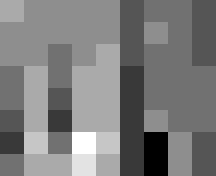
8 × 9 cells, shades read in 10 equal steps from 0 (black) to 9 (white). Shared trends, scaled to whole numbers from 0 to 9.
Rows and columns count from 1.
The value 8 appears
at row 8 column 4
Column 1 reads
6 5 5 4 4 3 2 4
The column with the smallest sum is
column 6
